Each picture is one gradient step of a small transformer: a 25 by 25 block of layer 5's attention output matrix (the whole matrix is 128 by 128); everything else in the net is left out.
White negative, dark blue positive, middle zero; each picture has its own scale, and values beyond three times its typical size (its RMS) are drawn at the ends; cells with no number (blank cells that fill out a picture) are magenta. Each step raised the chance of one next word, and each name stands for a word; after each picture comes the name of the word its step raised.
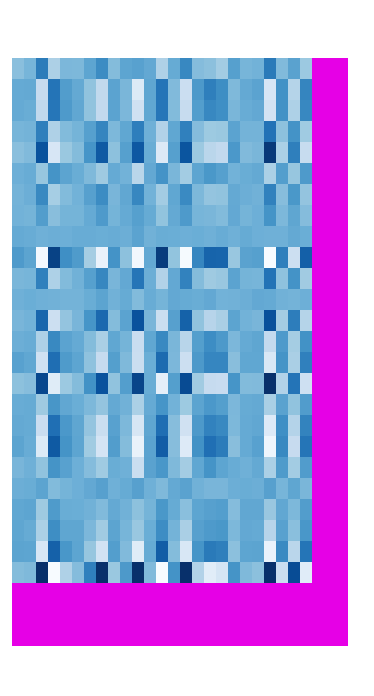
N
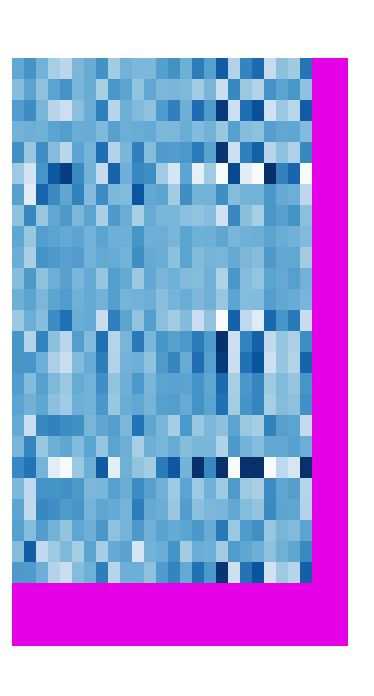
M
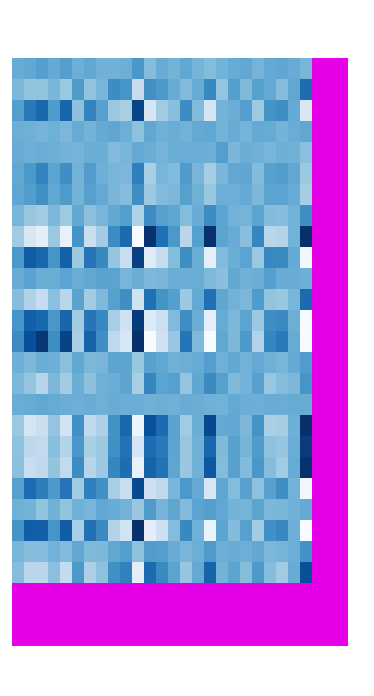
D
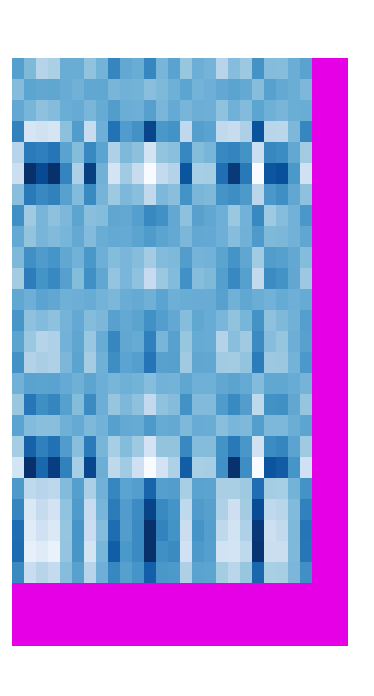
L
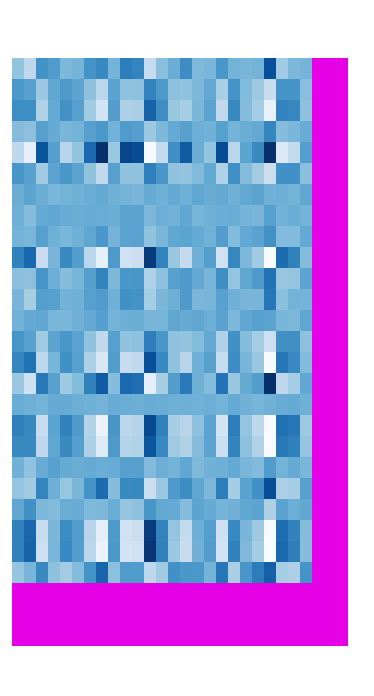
N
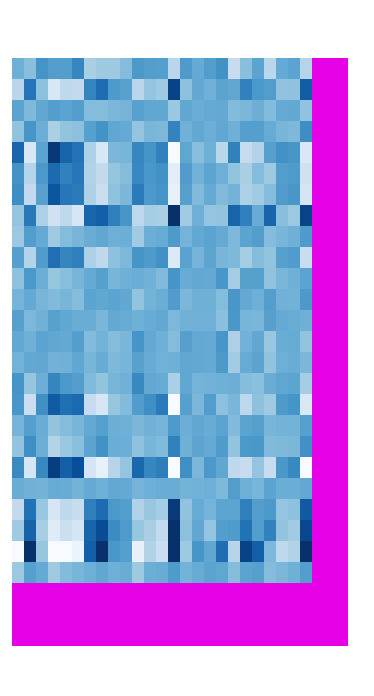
L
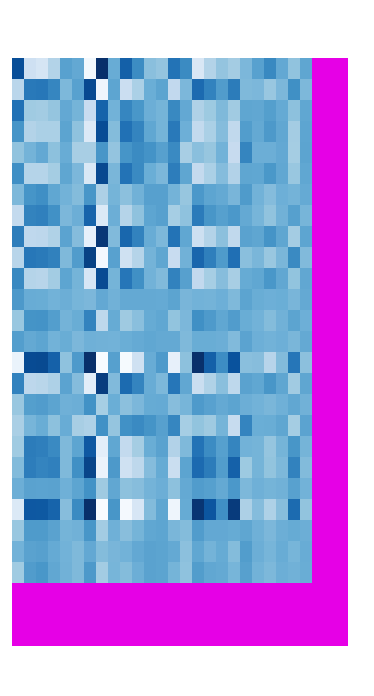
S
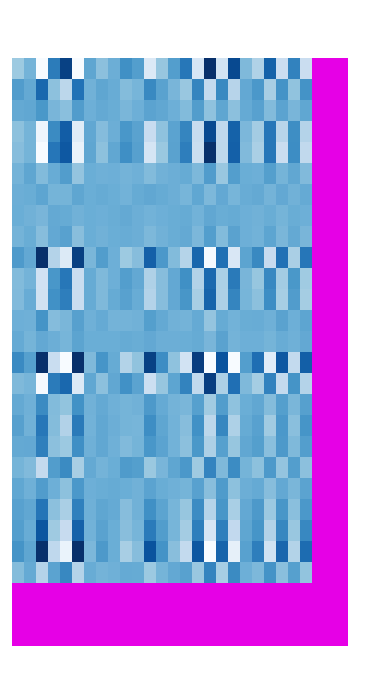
N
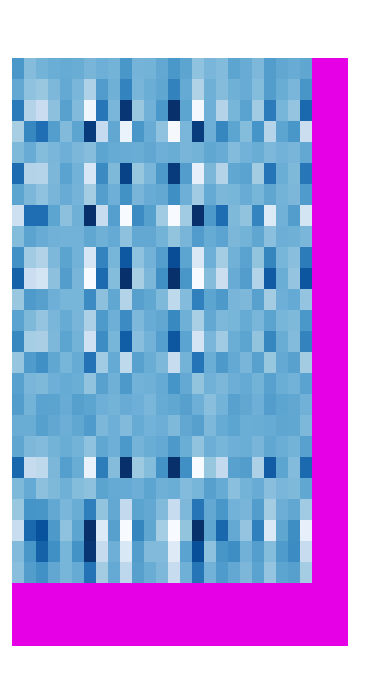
L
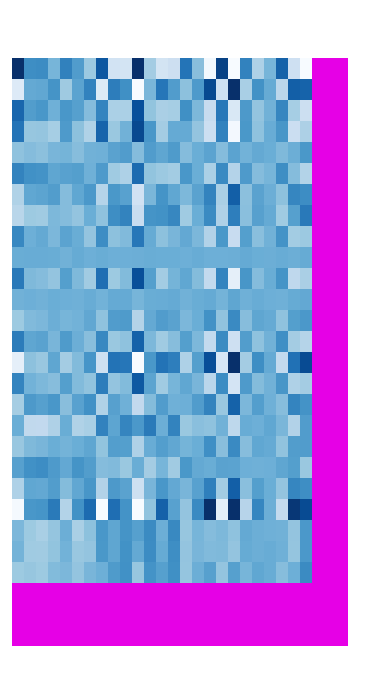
S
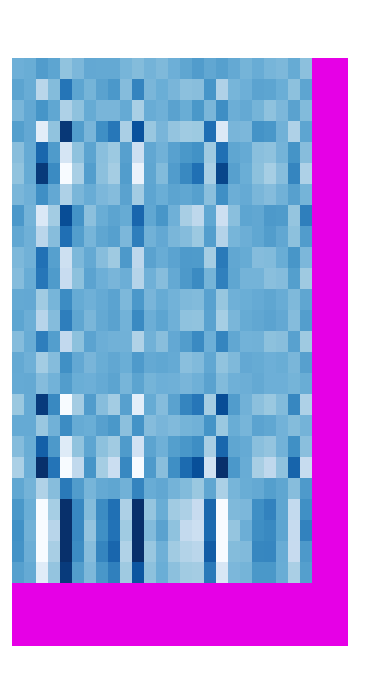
L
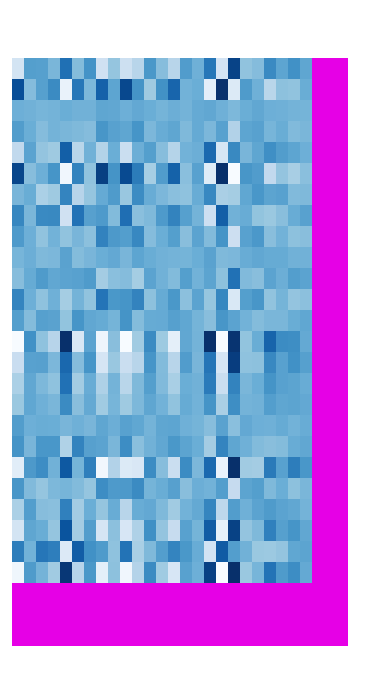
M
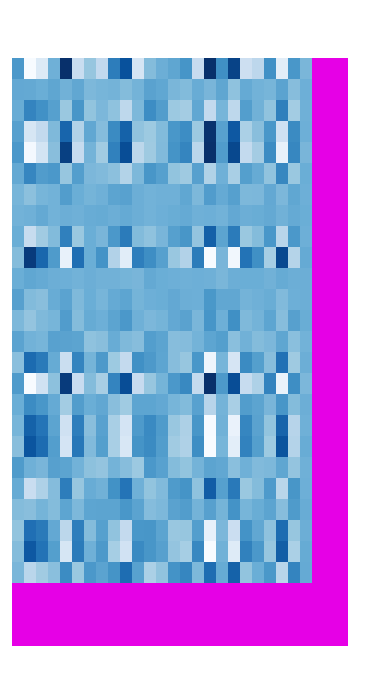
N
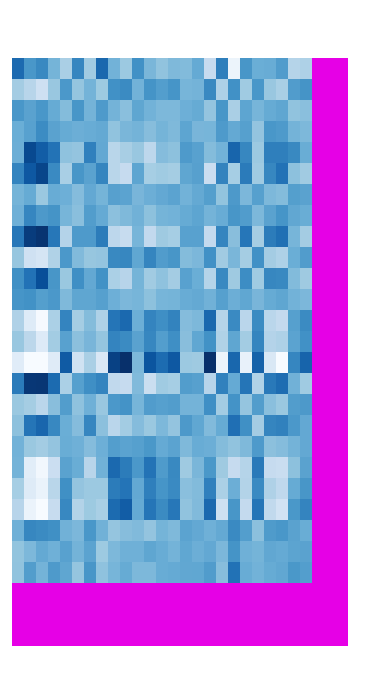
S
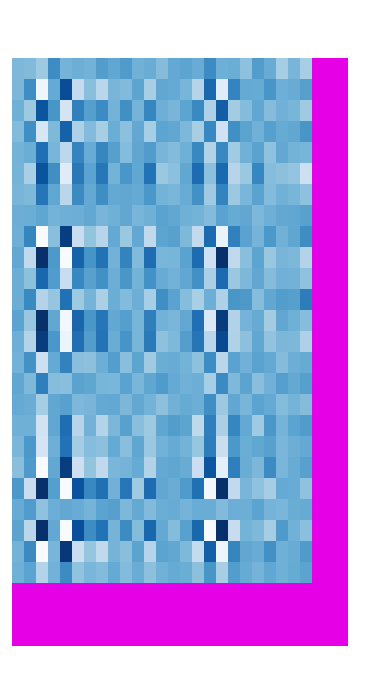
D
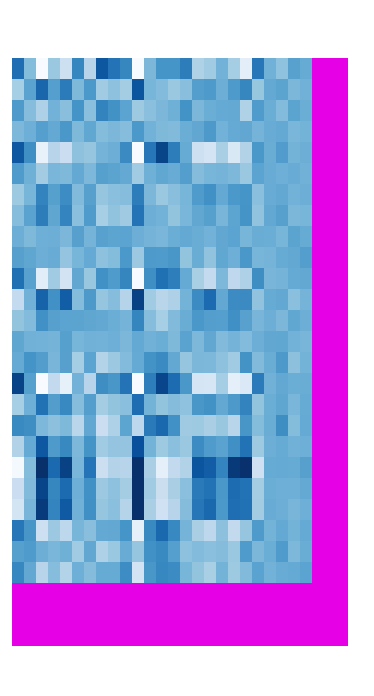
S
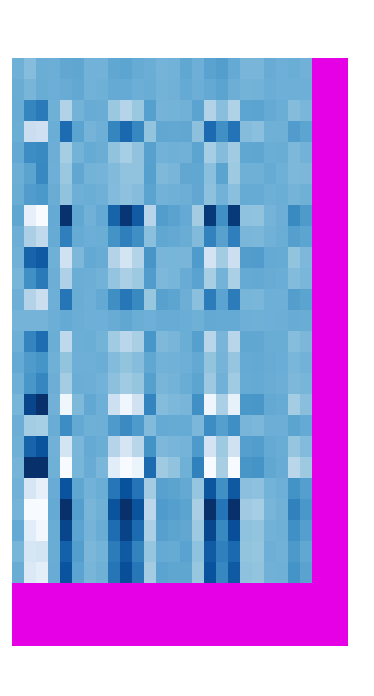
L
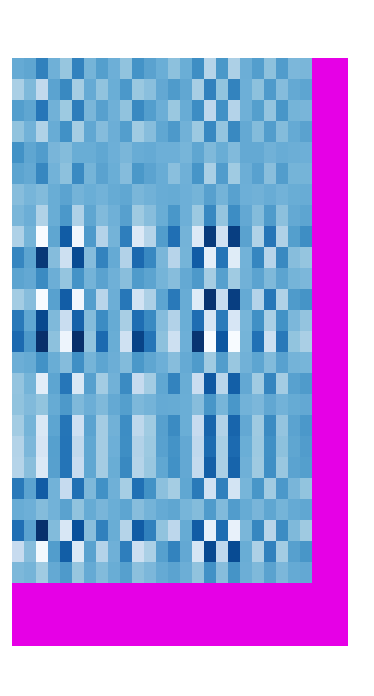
D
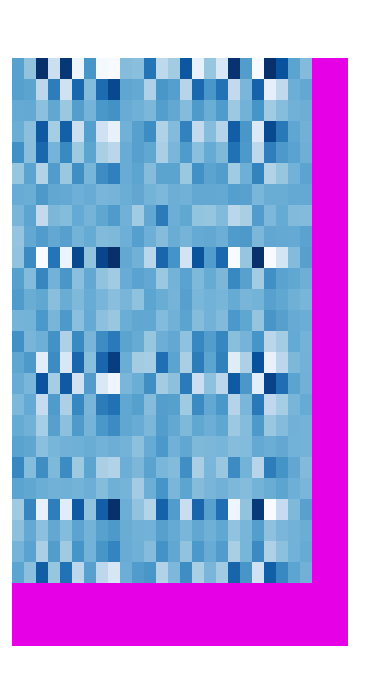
N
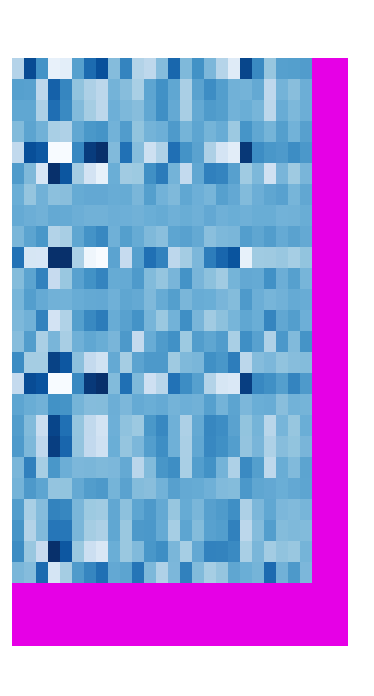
N
